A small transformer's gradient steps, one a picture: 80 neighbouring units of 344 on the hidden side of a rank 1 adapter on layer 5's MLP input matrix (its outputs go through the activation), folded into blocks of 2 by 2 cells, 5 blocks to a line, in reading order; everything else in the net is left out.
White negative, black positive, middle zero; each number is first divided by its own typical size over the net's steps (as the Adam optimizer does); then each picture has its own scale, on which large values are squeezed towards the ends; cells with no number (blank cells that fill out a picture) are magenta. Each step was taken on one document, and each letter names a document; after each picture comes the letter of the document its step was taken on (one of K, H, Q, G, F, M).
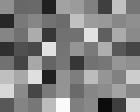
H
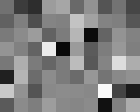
H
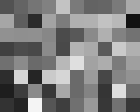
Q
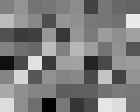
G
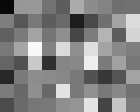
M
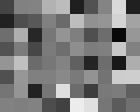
G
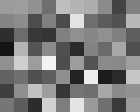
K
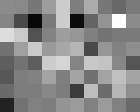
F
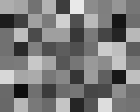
G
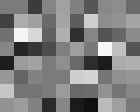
G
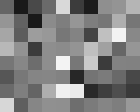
F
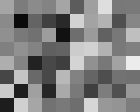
Q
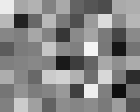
Q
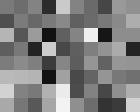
H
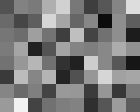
Q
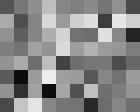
Q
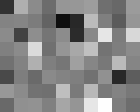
M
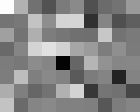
F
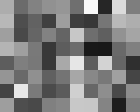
Q
